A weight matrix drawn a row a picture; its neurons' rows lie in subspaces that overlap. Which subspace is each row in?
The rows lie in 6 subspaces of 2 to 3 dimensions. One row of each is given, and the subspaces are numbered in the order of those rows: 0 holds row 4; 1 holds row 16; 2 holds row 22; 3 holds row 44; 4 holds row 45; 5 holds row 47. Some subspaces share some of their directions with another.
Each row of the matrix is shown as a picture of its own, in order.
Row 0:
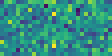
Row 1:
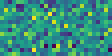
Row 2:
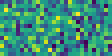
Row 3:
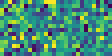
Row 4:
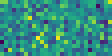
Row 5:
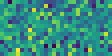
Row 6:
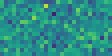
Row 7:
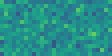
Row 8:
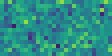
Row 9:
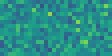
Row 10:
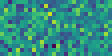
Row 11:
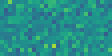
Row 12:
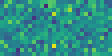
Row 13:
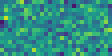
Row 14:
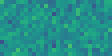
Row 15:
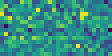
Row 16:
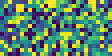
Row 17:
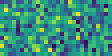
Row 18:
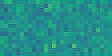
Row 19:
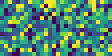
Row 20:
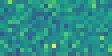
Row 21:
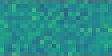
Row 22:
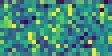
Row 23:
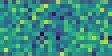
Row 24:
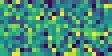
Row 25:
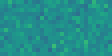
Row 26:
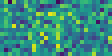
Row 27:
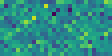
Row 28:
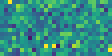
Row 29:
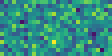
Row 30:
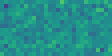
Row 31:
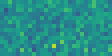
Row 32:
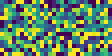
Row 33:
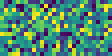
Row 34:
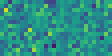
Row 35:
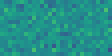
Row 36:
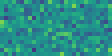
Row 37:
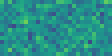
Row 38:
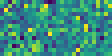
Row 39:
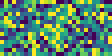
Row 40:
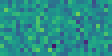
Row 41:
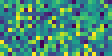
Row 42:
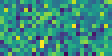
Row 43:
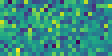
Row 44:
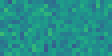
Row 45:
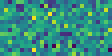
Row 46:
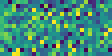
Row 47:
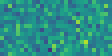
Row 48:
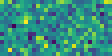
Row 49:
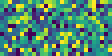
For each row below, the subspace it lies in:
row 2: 5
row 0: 2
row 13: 4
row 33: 4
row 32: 4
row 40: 5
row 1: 4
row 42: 1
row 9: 5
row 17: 5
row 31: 5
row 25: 5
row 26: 0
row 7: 2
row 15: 3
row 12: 2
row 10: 1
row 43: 4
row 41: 1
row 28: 2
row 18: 3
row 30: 2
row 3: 3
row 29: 2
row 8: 2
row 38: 3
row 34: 3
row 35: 4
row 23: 0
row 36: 4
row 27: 2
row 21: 3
